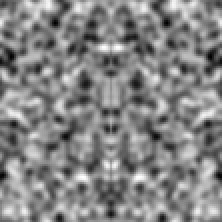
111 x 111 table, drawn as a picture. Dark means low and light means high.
Seam: none. Slope: none. Grain: blotchy. Histogram: bell-shaped. Lone odd cells: none. Mirror symmetry: left to right.
